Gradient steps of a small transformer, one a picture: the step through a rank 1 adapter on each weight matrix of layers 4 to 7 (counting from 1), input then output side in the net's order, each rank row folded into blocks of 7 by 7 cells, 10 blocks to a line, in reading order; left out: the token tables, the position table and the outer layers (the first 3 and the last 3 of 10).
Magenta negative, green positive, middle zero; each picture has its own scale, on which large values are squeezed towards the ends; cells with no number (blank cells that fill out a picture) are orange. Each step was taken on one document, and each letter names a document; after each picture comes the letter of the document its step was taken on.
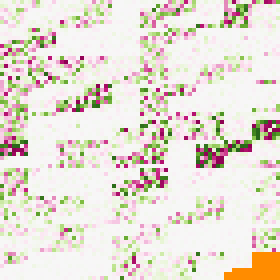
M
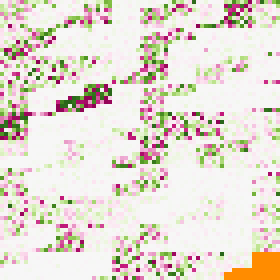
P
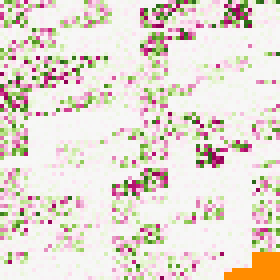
M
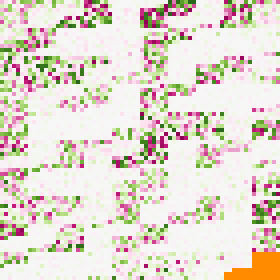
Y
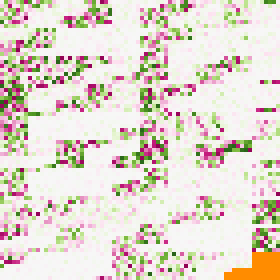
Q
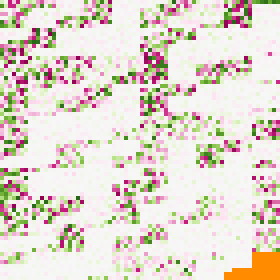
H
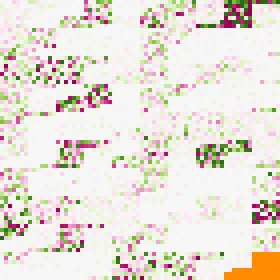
P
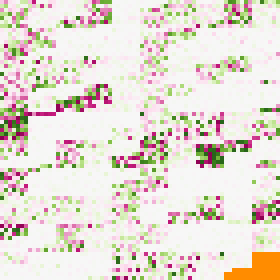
P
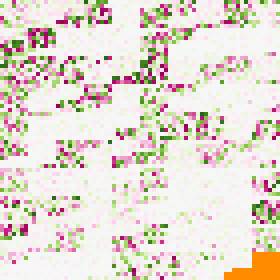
Y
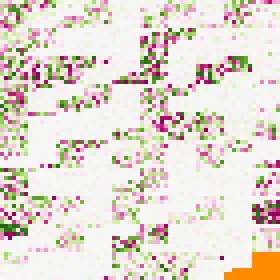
H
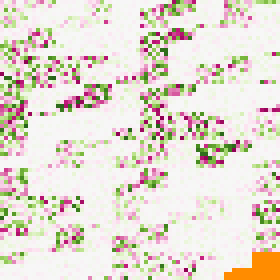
H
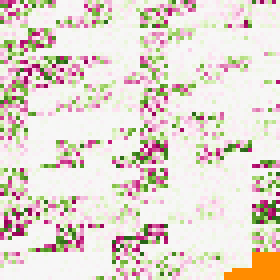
Q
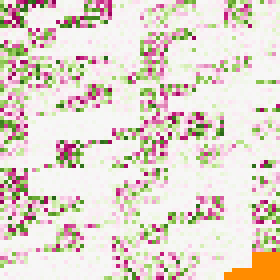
H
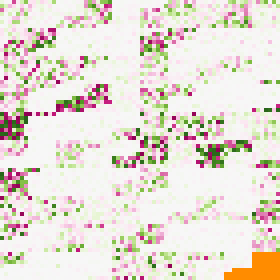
P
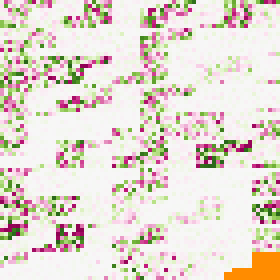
Y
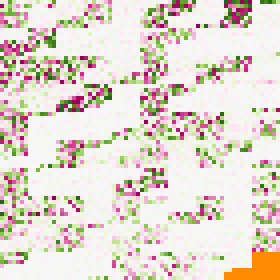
H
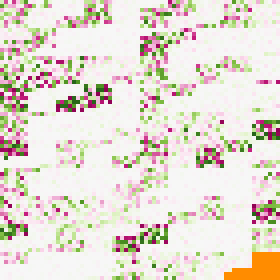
P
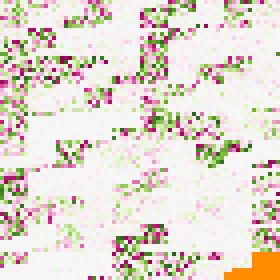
Q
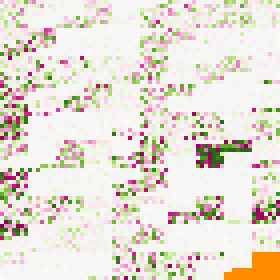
P
